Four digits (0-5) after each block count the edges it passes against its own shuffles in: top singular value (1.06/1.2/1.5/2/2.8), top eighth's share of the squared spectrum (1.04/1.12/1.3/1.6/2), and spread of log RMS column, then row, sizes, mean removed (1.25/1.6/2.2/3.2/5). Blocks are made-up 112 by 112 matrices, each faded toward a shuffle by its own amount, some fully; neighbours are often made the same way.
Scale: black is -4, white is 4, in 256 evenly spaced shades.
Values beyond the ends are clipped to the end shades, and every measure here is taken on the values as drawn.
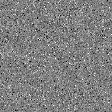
3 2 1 1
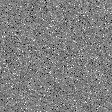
0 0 0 0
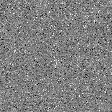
2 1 0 0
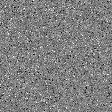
2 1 0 0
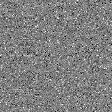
3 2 0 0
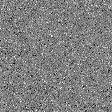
1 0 0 0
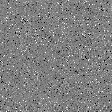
3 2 1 1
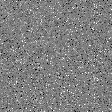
3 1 0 0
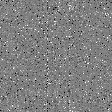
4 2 1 0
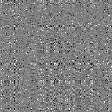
5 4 3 3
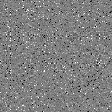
4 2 1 1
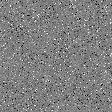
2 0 0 0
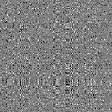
5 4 3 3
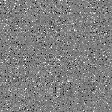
4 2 1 1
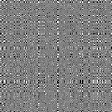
5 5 4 4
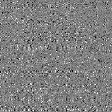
4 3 2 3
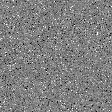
2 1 0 0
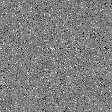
3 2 0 0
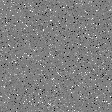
0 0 0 0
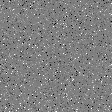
0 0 0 0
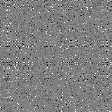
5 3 2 2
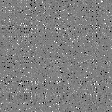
4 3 2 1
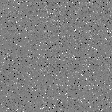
3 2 1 0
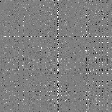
4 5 3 2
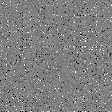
3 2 1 1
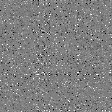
3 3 1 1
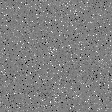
0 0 0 0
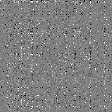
4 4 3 2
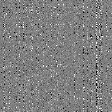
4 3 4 2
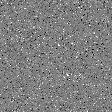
0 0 0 0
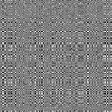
5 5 4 4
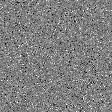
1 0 0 0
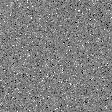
0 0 0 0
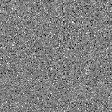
4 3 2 1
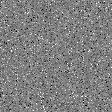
2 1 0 0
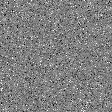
0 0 0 0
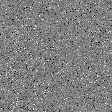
1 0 0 0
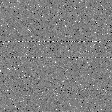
3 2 0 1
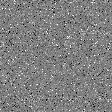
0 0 0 1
